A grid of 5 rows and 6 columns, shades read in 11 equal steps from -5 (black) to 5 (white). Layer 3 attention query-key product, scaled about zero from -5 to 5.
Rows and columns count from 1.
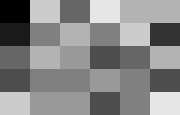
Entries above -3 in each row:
5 4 6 6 6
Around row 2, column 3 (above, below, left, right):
-1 1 0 0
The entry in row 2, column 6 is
-3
